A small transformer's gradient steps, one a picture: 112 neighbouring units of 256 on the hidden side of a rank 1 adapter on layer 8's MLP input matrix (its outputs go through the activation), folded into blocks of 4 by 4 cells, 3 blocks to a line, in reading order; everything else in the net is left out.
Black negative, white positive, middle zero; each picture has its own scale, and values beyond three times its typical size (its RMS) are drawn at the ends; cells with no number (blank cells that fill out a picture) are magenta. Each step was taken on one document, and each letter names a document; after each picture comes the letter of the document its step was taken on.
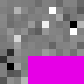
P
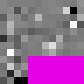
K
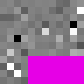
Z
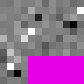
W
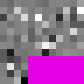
K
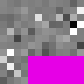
Z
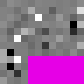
W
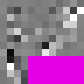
K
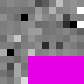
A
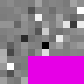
W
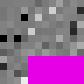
A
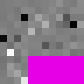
A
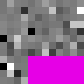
A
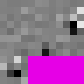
W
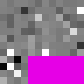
Z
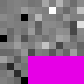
A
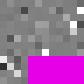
Z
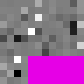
W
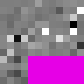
Z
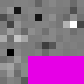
K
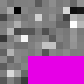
K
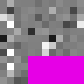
K
